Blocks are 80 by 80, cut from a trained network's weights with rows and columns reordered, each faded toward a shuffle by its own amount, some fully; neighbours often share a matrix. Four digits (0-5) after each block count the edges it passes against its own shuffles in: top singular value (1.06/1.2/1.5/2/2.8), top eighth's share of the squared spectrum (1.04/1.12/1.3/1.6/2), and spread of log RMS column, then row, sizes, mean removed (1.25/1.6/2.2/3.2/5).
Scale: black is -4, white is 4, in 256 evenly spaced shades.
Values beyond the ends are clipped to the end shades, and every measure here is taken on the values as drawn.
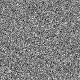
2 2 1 0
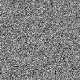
2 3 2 1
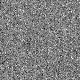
0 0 0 0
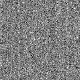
2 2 0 1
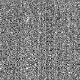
3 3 0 3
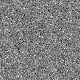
0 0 0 0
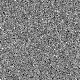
0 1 0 0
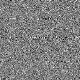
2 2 0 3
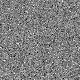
0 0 0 0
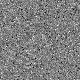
0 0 0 0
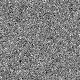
0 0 0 0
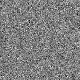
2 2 0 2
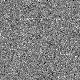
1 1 0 1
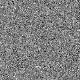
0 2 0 1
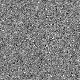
1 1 0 1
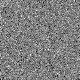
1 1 1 0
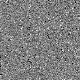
2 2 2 0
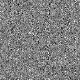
3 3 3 1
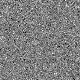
1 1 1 0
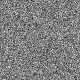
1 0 0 0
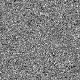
1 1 0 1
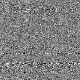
2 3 0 3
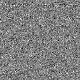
1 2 0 2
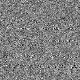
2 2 0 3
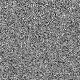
1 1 0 0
